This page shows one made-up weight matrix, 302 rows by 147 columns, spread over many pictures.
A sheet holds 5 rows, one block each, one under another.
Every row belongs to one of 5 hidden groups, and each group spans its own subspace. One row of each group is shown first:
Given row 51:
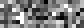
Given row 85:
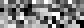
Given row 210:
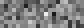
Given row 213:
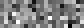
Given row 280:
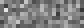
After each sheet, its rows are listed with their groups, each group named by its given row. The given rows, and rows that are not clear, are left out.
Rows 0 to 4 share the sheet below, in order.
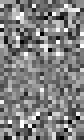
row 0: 51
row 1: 280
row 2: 213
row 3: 51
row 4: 213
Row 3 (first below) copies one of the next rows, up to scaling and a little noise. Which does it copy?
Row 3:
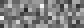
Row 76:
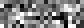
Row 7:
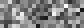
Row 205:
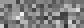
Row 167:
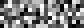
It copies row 167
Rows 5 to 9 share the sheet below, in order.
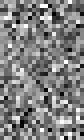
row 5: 210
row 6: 85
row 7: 51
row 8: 210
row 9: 213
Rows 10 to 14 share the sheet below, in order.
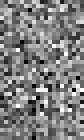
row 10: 210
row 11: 51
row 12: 210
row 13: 280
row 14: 280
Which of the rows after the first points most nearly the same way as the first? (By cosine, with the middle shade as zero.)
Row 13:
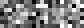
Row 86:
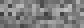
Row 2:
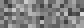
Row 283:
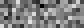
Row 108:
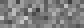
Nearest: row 86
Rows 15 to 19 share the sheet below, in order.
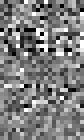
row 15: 213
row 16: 280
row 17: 51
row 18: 213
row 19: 280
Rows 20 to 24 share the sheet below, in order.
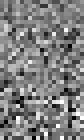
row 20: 210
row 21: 85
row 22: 85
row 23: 51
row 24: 280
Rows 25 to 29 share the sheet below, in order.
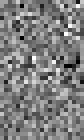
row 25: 51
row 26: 51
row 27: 85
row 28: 213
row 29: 210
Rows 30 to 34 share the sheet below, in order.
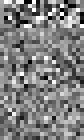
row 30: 213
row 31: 51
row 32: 85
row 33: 210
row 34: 85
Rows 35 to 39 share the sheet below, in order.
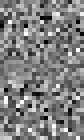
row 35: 210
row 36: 210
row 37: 213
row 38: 213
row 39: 210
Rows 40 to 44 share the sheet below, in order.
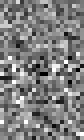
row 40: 210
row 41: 51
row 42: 51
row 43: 51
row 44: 85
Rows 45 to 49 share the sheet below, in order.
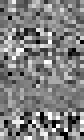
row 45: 85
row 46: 213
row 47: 85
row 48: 213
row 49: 280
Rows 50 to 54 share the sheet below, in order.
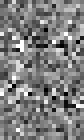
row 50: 85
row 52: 280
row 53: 85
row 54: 51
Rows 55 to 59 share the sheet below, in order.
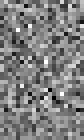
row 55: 210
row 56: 51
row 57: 85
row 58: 210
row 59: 213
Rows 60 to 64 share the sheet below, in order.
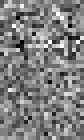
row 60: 51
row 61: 51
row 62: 213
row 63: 85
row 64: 85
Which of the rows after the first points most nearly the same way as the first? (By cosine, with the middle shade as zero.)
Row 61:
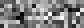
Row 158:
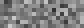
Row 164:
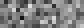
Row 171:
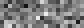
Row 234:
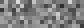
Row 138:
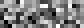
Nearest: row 171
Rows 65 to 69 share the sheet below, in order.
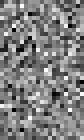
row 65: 51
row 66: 213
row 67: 210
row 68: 51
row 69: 85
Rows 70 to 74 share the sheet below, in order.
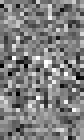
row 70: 213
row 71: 280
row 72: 85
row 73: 280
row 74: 51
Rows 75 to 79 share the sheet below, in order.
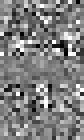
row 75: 210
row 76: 51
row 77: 51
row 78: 280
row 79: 213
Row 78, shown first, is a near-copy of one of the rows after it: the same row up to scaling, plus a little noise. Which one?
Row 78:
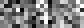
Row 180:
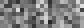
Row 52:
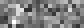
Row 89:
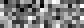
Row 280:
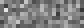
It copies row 180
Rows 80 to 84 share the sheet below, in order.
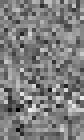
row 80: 280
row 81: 85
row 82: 213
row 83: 213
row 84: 51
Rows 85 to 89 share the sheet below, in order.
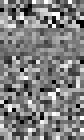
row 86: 210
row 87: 213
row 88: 210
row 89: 280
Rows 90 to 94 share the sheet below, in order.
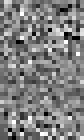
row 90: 213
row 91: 51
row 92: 85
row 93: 210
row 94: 85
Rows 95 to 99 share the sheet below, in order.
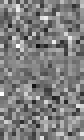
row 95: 280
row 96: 51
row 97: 210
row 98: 85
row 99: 280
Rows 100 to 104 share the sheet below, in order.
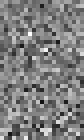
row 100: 51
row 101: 85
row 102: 85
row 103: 210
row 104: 210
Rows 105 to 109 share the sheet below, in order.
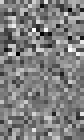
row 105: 213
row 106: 213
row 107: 51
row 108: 51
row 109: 85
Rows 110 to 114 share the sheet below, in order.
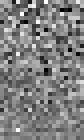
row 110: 213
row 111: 213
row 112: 210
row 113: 210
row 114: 51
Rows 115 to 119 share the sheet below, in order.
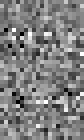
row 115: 280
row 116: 85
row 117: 213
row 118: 51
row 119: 280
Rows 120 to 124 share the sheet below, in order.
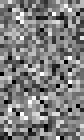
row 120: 51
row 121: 280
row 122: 51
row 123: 210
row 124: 210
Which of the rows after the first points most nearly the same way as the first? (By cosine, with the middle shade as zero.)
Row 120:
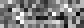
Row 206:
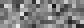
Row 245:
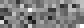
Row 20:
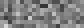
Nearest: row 20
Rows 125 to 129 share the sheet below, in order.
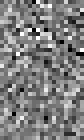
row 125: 213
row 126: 213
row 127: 85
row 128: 85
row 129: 85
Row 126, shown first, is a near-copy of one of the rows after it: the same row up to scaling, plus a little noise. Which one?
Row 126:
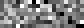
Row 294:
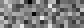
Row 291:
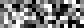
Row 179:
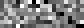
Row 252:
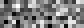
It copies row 179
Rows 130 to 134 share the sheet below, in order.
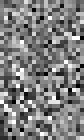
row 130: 213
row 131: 51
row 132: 51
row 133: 210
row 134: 85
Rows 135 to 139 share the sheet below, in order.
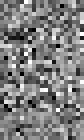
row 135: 213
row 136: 280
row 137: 85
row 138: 210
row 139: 51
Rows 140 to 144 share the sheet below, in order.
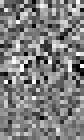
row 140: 280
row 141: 210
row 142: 280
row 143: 213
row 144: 210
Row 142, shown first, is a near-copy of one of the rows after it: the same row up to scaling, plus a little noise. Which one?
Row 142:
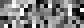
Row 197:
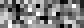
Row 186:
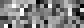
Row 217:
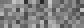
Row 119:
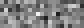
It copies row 186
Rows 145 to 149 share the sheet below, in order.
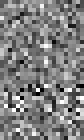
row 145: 51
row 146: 210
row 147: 85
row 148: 213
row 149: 51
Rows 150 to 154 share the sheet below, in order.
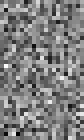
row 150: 280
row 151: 213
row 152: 280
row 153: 213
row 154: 213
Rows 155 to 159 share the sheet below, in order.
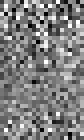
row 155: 210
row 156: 280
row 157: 85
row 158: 213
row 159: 213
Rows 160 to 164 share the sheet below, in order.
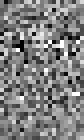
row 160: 213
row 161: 51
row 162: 210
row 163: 51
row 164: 85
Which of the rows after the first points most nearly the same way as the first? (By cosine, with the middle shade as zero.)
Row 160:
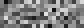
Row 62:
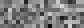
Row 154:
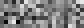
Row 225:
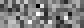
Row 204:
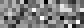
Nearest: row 154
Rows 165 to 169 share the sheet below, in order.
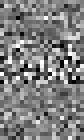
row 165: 51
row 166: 51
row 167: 51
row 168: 213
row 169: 213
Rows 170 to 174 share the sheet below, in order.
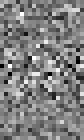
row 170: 51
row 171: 210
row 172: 85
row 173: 280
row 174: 210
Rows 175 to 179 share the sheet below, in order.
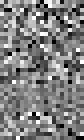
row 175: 280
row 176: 210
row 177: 51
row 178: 280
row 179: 213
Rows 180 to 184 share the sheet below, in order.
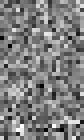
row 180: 280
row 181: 85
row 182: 280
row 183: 280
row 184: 51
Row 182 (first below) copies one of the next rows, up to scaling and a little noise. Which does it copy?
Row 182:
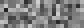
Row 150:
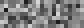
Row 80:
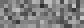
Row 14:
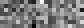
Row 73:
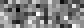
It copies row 150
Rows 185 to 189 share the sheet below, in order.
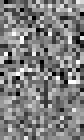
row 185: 213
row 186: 280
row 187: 51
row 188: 280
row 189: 213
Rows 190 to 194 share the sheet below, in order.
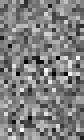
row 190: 210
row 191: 85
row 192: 210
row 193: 85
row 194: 85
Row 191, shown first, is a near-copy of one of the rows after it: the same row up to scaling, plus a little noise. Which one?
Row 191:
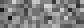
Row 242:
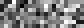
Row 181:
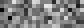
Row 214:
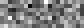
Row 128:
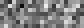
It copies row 181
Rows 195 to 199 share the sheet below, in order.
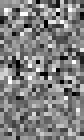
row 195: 280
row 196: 213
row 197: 280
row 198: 51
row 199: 213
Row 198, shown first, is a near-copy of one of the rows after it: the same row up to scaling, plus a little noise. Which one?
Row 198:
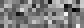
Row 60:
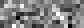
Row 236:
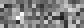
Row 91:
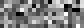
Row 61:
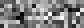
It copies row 91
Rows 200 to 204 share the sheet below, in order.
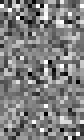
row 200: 280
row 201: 51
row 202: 210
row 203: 213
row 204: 213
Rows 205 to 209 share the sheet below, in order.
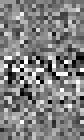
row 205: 51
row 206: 213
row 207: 213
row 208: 213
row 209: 280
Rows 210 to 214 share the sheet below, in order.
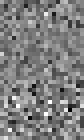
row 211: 280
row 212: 210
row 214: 85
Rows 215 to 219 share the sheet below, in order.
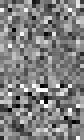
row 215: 85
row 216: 85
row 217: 280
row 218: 210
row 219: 51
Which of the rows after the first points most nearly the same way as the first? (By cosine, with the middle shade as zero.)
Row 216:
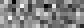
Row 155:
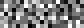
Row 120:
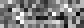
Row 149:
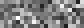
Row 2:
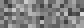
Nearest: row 155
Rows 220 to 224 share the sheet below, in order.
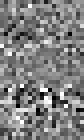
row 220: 85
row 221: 210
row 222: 210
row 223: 210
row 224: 280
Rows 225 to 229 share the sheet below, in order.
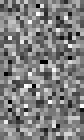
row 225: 280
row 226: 213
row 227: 210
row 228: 213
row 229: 280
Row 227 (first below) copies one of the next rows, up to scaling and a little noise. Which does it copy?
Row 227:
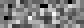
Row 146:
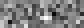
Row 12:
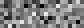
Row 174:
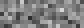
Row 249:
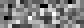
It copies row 249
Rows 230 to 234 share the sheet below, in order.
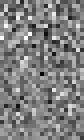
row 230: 210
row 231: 85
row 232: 213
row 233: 213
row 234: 85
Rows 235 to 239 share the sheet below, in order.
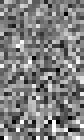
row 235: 213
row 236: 51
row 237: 85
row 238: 280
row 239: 210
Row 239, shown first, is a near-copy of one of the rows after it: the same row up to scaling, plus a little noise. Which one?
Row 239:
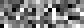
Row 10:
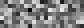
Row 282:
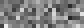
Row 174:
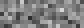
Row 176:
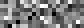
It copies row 282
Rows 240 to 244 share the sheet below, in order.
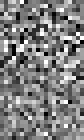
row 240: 210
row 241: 213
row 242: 85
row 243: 210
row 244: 85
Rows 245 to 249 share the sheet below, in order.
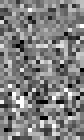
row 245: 210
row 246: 51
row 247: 213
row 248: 51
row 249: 210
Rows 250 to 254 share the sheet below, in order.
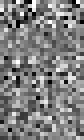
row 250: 213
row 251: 85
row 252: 213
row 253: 280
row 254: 85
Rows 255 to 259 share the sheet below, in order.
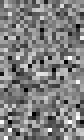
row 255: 213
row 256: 280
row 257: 51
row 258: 210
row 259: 85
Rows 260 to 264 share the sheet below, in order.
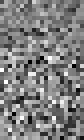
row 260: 85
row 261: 210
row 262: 280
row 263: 51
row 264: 85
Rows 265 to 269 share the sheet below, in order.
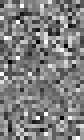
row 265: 51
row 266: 280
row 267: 210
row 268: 51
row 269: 213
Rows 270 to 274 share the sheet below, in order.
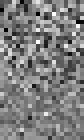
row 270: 85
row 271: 280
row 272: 85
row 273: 85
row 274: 85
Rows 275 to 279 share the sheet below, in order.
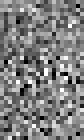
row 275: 213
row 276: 85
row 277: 210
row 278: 213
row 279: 210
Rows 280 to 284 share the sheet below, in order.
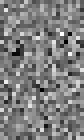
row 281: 213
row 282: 210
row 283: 210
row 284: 210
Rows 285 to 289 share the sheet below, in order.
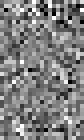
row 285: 280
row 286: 213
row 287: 51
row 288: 213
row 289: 51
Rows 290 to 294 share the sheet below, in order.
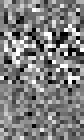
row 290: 213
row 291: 213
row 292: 213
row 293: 210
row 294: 213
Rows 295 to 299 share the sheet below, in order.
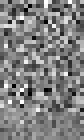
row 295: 85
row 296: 213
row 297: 210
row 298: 85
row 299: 280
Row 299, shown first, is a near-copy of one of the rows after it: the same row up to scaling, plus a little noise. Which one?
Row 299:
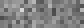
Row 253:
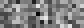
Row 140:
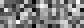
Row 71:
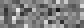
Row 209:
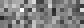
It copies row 209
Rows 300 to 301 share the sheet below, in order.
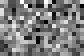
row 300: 85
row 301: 280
